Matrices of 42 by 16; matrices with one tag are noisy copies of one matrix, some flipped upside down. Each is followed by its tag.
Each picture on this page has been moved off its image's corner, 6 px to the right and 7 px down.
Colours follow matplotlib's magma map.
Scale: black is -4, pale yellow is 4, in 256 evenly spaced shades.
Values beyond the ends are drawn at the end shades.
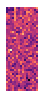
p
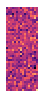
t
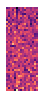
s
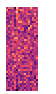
s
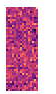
t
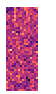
p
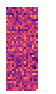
t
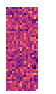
t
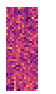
p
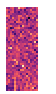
p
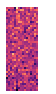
s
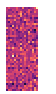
t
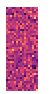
t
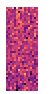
s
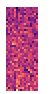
s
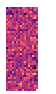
t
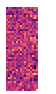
t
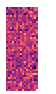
t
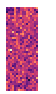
p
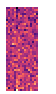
s
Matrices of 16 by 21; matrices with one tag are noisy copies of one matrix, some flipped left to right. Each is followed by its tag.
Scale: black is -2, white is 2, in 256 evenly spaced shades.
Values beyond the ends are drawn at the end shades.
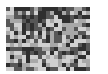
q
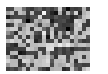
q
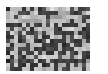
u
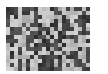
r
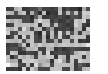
q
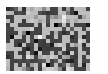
u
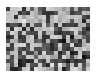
u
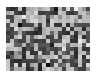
u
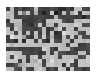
q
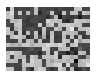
q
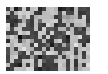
r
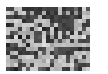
q
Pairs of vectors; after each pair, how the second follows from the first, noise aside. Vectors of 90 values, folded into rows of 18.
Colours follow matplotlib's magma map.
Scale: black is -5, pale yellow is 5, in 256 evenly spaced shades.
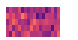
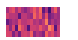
shuffled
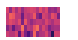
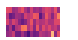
sign-scrambled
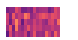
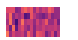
negated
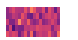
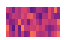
sign-scrambled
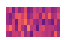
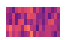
sign-scrambled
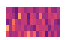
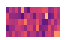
shuffled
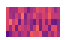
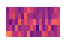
negated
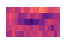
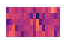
shuffled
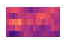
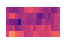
negated
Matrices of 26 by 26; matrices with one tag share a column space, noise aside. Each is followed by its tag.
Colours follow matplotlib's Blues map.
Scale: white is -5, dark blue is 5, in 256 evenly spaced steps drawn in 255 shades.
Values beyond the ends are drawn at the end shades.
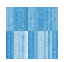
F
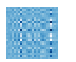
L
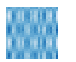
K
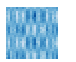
K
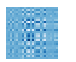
L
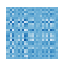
L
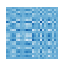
L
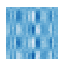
K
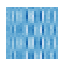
K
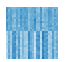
F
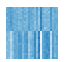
F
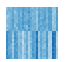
F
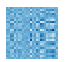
L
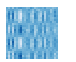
K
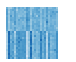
F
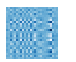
L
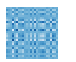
L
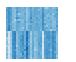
F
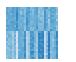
F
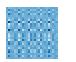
L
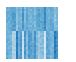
F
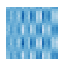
K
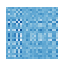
L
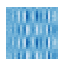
K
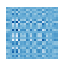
L
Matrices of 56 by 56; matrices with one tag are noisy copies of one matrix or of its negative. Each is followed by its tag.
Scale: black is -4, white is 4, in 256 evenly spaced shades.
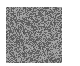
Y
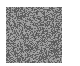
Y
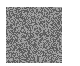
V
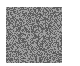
V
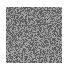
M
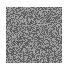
M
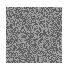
V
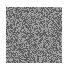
V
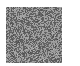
Y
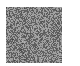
V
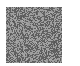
Y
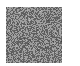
M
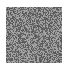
V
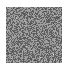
M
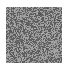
Y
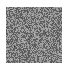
V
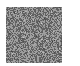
V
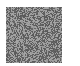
Y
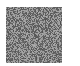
V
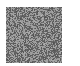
Y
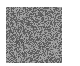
Y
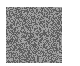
V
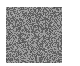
V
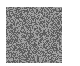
V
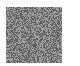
V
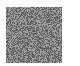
M
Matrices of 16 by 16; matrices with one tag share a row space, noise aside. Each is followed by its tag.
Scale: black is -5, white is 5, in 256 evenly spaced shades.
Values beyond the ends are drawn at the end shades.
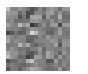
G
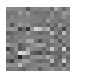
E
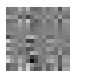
G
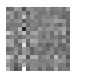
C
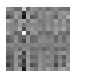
C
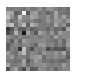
C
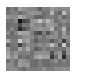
E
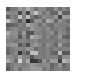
G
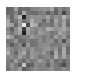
C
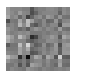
G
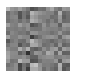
G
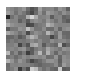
G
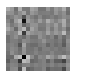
C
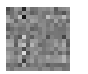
C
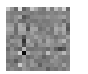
C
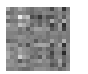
E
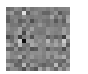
C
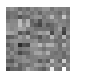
E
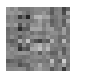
E
